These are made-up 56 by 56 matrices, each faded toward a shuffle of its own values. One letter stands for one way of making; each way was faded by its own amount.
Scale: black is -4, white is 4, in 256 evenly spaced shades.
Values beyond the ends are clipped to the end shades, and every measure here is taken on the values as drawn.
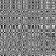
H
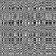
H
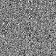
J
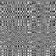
H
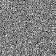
J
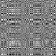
H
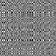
H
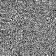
J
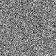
J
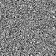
J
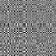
H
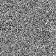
J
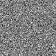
J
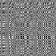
H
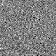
J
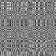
H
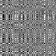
H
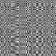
H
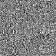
J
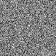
J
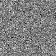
J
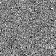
J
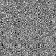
J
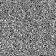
J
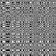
H
